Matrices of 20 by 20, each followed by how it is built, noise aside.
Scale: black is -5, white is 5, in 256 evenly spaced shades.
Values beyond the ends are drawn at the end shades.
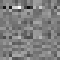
low rank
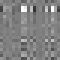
low rank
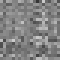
low rank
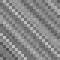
Toeplitz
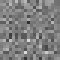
low rank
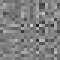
low rank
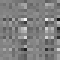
low rank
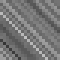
Toeplitz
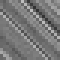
Toeplitz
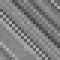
Toeplitz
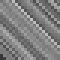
Toeplitz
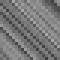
Toeplitz
